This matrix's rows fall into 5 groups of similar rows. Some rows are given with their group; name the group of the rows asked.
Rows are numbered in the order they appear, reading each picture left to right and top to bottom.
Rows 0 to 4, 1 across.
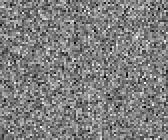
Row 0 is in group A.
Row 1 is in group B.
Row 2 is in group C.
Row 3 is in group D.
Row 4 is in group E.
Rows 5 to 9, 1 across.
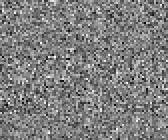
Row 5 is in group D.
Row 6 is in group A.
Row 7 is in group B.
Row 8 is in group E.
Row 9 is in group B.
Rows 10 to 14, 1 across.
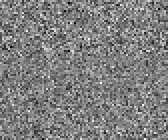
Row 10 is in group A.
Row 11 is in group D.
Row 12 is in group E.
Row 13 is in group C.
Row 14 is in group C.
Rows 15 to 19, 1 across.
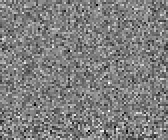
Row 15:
A
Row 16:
D
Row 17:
A
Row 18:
A
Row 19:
C
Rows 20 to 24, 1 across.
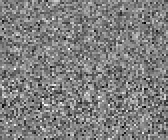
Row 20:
D
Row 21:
B
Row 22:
D
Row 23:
D
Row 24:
A
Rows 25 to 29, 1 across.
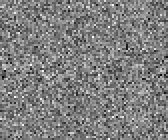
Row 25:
A
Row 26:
C
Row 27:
D
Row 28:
A
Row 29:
A
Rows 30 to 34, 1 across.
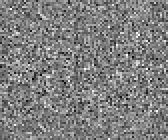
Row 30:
A
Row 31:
B
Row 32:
B
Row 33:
E
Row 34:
A
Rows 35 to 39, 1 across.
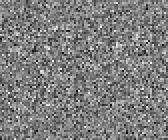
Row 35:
E
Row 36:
B
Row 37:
A
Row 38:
B
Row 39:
C
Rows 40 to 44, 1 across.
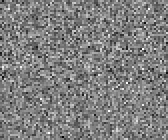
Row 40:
C
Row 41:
C
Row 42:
D
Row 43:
A
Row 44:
B
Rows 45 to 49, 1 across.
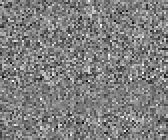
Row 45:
E
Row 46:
A
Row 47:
D
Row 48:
A
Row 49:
A
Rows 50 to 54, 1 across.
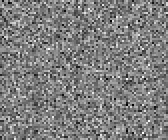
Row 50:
B
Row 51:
B
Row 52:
C
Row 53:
C
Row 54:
C
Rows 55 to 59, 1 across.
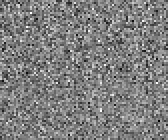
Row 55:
C
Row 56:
D
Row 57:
E
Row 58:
E
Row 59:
A
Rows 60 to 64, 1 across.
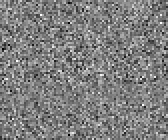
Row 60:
A
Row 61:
D
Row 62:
C
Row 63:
C
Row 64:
A
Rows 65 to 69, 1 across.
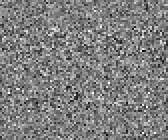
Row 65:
E
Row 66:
D
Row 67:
A
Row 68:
C
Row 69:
C
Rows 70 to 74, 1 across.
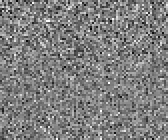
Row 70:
B
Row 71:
A
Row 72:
A
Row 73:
E
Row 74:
E
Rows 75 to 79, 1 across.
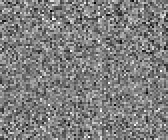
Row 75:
D
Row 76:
D
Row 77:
A
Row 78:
E
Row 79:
E
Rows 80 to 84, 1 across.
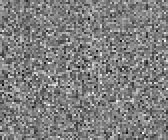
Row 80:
E
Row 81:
E
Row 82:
E
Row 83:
B
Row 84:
C
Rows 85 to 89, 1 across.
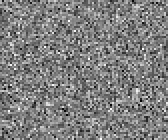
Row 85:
B
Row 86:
C
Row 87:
A
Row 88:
B
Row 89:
E
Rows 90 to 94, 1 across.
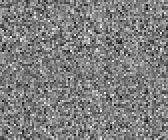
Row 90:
E
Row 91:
D
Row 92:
A
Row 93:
E
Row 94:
E
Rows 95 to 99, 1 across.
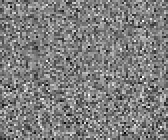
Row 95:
C
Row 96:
C
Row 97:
C
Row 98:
D
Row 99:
A
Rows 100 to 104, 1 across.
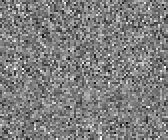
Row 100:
C
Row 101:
A
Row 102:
A
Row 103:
D
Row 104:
E
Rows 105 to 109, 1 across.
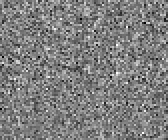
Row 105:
D
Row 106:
B
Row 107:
B
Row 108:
C
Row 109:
C
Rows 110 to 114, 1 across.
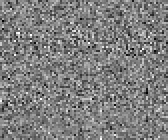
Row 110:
D
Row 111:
C
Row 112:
D
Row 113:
E
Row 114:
E
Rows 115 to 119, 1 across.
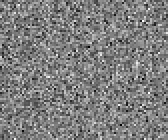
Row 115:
C
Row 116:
E
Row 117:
B
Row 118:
C
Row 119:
E
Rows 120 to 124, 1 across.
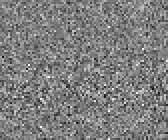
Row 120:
A
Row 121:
C
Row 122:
B
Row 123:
A
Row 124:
A
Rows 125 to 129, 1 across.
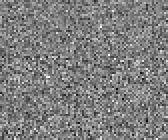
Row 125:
E
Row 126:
A
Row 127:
B
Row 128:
A
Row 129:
E
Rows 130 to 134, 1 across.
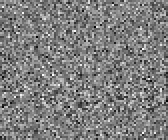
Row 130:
A
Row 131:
C
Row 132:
D
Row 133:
D
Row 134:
C
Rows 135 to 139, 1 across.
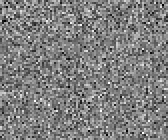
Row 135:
D
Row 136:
B
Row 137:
A
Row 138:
E
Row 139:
C
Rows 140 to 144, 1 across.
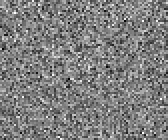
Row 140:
A
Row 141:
D
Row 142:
D
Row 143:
A
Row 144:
C
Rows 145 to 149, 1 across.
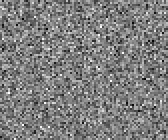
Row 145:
E
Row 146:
D
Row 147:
D
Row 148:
C
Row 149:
A
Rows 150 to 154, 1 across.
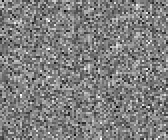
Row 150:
B
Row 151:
B
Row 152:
B
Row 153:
D
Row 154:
E
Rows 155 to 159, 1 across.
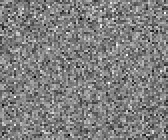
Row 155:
E
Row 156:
B
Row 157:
A
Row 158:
D
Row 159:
D
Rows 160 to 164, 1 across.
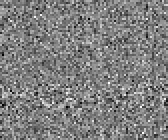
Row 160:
E
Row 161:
E
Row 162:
A
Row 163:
D
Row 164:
C
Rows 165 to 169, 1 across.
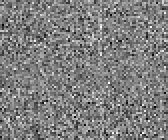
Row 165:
E
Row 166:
E
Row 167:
A
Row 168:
C
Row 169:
C
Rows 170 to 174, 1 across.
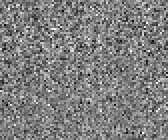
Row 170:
C
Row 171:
D
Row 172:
E
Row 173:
E
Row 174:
C
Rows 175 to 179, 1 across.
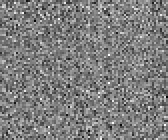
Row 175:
A
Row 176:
A
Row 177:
A
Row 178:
A
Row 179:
E
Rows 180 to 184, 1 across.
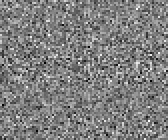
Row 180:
B
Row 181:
E
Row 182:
B
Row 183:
D
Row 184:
C
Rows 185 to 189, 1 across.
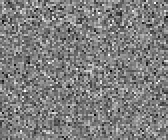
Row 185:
D
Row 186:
A
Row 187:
E
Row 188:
A
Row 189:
B
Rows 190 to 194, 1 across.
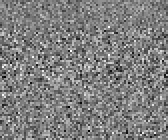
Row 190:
A
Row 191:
A
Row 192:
D
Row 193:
D
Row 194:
C
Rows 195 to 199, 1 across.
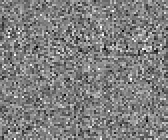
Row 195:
E
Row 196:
C
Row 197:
D
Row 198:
A
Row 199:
E
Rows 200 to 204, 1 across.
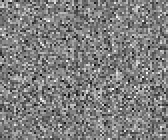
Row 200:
B
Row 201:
A
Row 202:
B
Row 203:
A
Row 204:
A
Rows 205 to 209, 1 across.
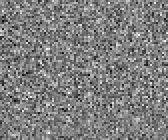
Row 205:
D
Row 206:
B
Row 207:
E
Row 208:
B
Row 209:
B
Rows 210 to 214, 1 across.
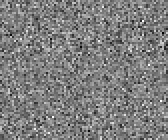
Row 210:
C
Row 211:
D
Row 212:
C
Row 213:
C
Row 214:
E
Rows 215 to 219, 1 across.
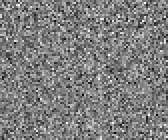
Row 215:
C
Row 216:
A
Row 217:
D
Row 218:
A
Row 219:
E
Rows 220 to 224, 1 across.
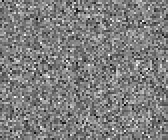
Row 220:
C
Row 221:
A
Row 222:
B
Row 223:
A
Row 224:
A
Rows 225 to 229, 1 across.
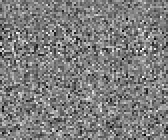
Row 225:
C
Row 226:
C
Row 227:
C
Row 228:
E
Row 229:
D
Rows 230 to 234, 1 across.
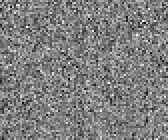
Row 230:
C
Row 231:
B
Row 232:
A
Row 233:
E
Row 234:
E
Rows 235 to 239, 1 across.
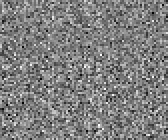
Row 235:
D
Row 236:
E
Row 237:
D
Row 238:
E
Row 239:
D
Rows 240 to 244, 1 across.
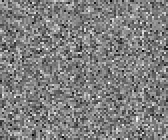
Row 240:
B
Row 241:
D
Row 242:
A
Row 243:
D
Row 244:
B
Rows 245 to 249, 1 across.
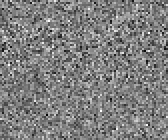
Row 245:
B
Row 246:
D
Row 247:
C
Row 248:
E
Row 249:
B
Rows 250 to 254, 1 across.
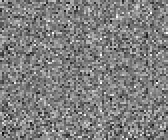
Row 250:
B
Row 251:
E
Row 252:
E
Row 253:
E
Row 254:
D
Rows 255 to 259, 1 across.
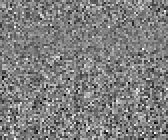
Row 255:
A
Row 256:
C
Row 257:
D
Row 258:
B
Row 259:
C
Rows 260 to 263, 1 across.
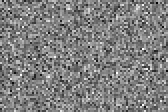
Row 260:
B
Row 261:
C
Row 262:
B
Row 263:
C
